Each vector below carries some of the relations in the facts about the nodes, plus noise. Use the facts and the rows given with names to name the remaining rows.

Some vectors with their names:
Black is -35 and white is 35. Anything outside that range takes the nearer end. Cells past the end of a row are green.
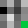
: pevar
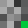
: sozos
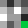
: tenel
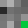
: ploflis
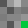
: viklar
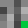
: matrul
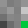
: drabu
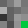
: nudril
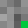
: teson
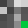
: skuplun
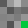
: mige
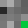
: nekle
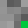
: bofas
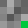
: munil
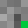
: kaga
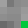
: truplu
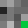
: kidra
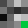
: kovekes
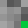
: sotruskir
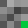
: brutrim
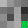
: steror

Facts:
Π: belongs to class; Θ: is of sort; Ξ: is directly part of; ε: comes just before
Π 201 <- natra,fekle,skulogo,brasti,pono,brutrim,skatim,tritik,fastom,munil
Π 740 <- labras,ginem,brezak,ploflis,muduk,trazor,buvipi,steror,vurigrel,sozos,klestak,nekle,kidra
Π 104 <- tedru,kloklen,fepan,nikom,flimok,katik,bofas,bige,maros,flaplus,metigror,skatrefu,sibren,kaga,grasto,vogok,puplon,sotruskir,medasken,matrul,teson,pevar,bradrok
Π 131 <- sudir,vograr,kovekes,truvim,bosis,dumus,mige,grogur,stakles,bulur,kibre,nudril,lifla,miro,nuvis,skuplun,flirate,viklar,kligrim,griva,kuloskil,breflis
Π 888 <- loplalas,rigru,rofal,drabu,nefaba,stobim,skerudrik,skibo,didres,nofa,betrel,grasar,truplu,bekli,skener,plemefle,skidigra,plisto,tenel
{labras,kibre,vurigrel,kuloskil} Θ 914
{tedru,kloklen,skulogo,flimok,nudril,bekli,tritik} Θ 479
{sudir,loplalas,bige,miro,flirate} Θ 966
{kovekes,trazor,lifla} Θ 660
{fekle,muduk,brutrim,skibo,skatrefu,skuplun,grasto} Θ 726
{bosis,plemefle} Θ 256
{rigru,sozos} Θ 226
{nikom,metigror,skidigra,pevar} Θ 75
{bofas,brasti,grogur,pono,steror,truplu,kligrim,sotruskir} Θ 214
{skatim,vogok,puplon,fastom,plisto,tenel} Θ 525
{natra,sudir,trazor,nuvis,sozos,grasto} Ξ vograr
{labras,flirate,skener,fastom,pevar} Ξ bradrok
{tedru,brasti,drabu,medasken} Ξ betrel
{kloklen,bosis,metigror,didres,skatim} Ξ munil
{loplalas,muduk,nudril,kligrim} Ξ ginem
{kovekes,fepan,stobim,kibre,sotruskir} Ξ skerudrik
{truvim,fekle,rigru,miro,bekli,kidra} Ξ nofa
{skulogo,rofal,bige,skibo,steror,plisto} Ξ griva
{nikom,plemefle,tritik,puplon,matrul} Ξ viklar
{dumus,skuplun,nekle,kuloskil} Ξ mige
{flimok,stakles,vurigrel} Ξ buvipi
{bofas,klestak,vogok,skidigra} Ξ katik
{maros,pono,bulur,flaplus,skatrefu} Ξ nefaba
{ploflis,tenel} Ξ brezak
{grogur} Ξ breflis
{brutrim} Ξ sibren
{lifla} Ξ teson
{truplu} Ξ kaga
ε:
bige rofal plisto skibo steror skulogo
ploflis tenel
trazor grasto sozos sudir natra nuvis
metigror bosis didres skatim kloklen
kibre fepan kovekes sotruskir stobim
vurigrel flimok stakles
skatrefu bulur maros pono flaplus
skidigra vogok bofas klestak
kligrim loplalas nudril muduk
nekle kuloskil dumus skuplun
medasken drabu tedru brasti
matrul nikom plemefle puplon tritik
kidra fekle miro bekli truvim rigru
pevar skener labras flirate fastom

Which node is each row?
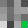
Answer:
sudir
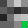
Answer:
lifla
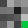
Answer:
fekle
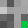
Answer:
stobim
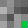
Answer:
pono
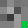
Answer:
natra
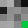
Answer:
vurigrel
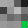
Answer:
labras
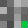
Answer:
stakles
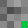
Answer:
bulur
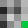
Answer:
skidigra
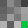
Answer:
kuloskil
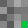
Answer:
dumus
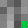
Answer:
fepan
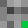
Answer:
grogur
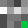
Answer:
rigru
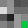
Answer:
skulogo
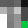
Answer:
skatim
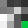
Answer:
vogok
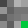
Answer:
truvim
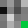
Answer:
nikom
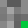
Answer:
maros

